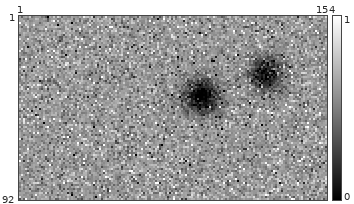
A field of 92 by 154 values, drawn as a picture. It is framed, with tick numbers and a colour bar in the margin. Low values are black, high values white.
There is no overall slope. The ninth with the lowest average is the centre. No single row or column stands out from its neighbours. There are two dips. Neither half mirrors the other. No regular stripes run through it.
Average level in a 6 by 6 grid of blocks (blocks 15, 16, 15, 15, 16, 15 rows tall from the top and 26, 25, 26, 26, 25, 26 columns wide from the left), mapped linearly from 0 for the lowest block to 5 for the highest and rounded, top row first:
5 5 5 5 5 5
5 5 5 4 2 4
5 5 5 0 3 4
5 5 5 4 5 5
5 5 5 5 5 5
5 5 5 5 5 5
